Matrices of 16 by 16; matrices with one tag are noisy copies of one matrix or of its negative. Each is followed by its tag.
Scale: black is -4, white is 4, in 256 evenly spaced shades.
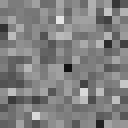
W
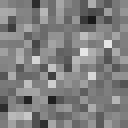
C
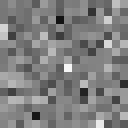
W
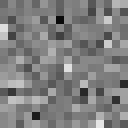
W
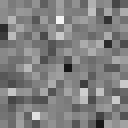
W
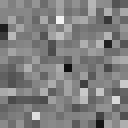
W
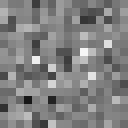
C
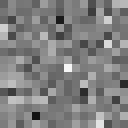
W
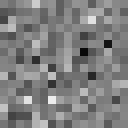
C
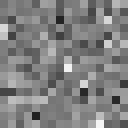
W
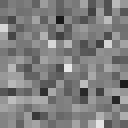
W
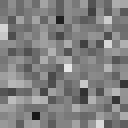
W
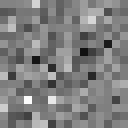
C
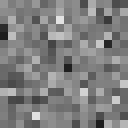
W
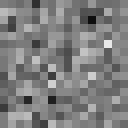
C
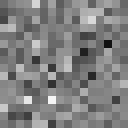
C
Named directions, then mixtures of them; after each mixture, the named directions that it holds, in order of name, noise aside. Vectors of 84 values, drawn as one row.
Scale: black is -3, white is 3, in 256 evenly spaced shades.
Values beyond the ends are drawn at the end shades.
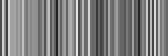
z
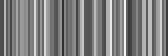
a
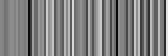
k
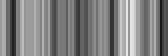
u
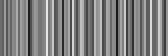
a, k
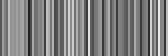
k, z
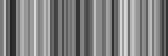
a, u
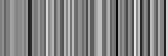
k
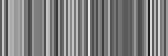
k, z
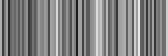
k, z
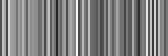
z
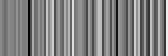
k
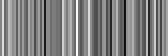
a, z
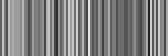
k, z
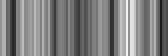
u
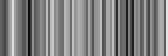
k, u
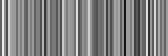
a, z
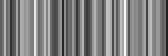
a, u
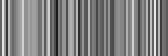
u, z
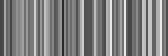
a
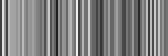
z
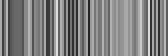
k, z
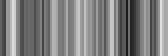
u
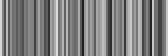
a, z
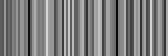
a, k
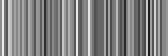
a, z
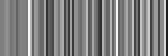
k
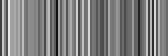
z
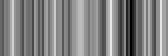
a, u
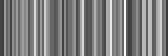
a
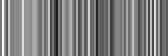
u, z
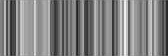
a, u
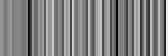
k
